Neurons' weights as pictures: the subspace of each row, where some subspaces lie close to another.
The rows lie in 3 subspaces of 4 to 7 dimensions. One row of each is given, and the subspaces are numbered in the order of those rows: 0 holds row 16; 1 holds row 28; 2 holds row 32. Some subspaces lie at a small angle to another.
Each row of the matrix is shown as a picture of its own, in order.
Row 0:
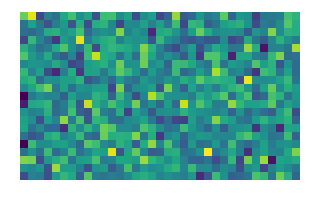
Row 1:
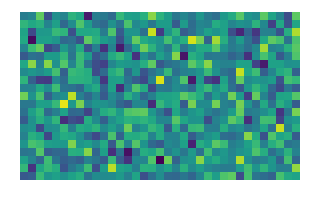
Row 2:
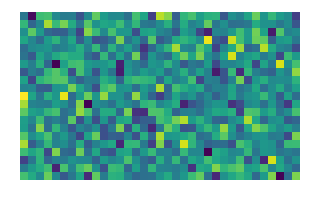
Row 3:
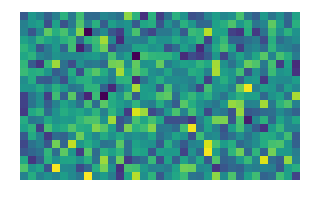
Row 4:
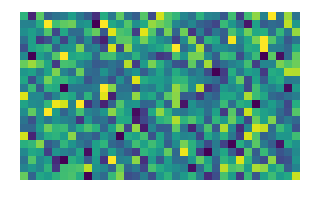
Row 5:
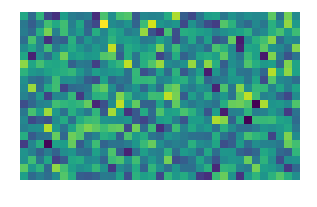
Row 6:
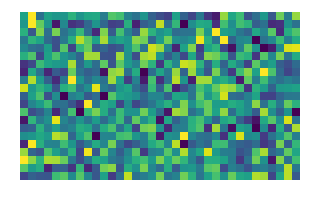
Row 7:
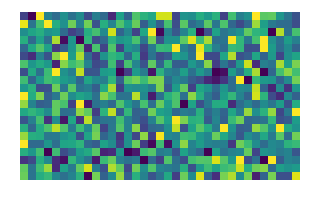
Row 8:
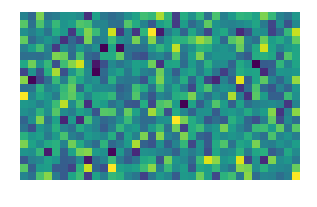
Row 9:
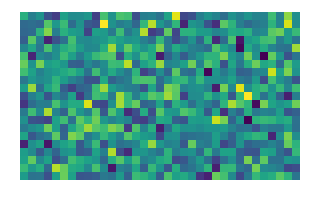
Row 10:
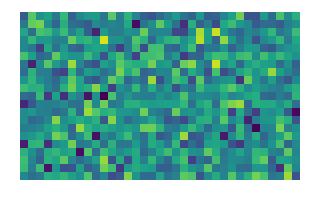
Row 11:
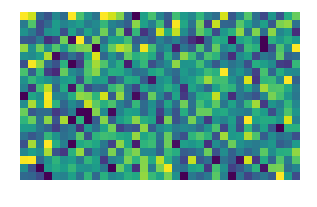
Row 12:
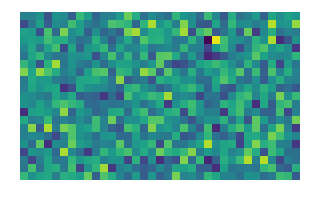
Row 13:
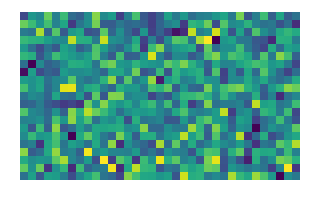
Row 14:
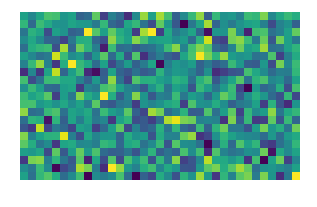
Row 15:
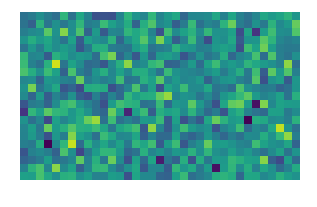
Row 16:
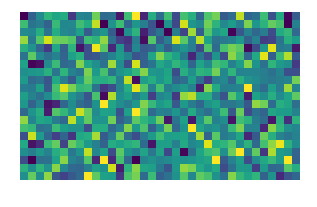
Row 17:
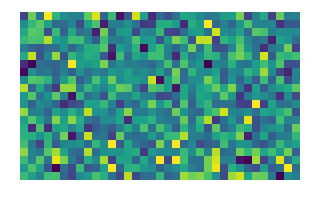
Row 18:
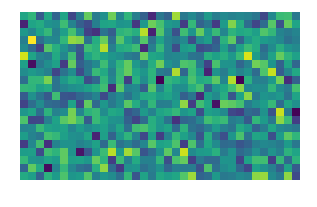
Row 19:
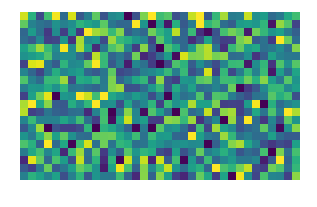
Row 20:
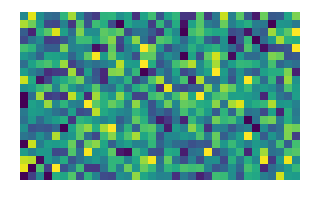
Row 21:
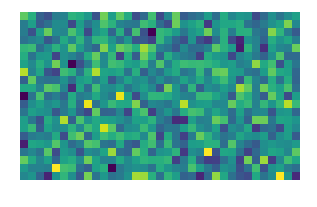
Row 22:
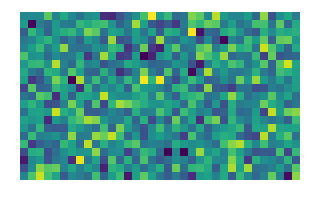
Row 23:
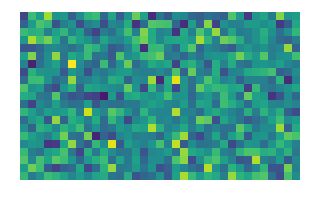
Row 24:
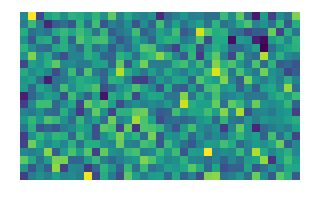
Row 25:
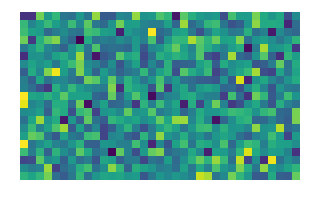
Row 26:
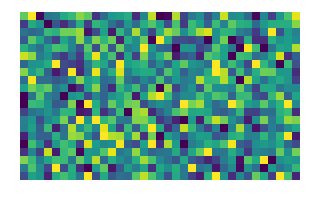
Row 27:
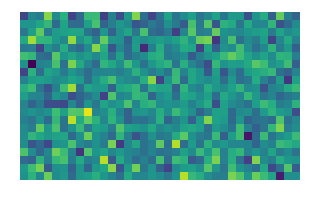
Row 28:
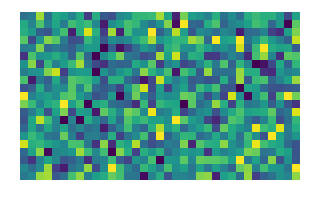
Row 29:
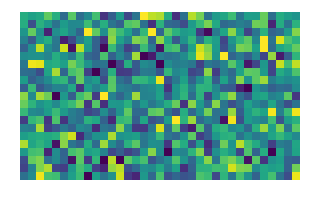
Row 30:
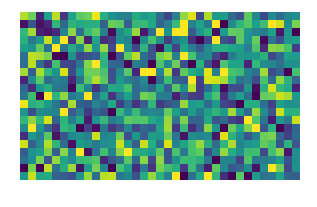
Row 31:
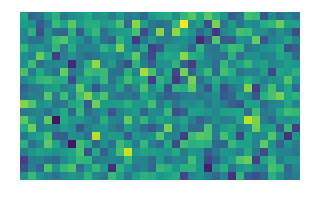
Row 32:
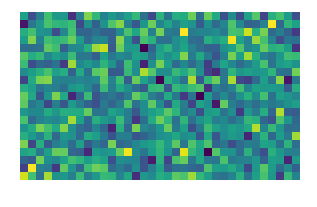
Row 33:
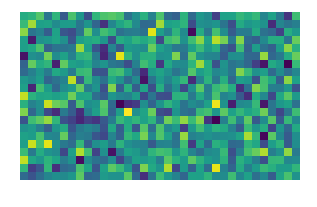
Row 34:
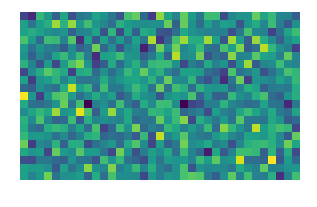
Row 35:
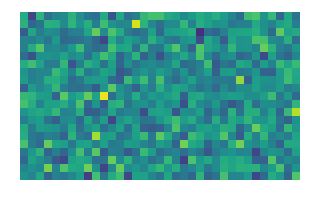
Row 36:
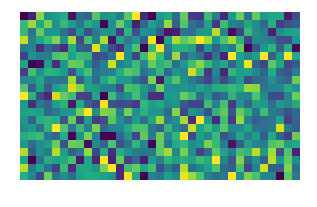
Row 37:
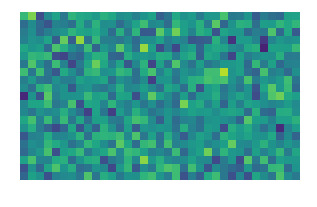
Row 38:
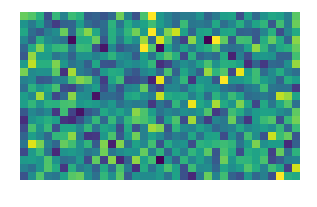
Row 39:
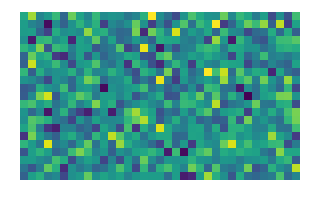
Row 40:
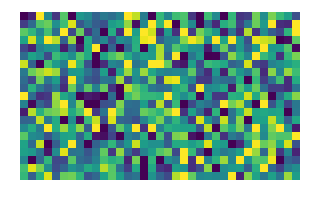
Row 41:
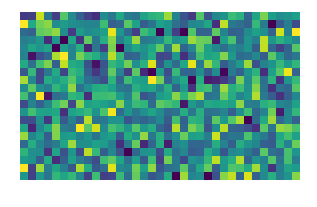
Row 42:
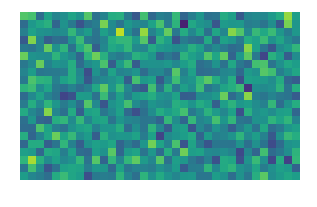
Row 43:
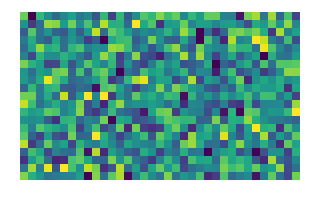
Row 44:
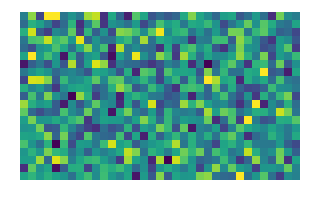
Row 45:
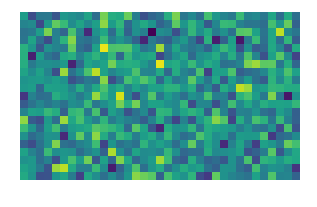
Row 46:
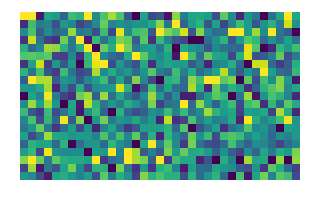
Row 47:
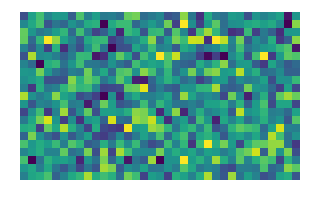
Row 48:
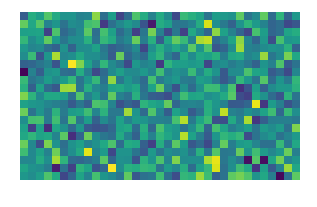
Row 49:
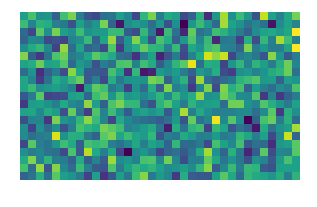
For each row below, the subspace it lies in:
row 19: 1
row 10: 2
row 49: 0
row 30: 2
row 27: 0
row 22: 0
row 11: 0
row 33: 0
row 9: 1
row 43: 2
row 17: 1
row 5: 1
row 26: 0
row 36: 0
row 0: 2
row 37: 2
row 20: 2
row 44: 1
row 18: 2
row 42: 0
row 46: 0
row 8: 1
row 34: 1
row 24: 2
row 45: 1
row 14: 1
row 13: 0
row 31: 1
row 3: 0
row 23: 1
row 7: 2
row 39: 0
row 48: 1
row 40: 1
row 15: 0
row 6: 0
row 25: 2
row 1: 0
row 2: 0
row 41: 2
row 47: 1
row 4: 0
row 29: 0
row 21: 1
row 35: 2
